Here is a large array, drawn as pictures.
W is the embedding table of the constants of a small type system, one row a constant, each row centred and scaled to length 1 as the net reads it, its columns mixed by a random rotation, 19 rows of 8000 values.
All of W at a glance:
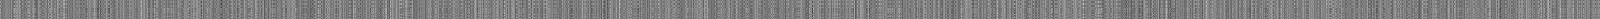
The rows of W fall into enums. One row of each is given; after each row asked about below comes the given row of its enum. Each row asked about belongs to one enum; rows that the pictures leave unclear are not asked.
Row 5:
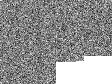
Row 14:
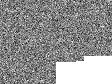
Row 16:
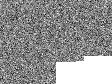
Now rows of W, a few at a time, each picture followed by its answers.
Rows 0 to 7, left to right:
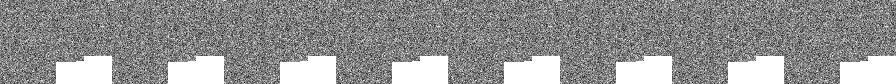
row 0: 14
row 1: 5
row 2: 5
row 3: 14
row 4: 14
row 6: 5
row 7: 14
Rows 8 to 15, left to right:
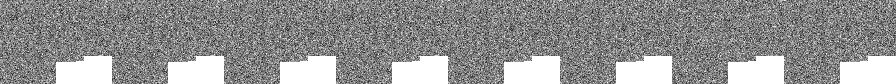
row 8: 16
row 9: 16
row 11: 16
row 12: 5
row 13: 5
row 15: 5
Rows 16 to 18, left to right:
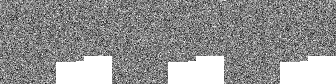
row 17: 14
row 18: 5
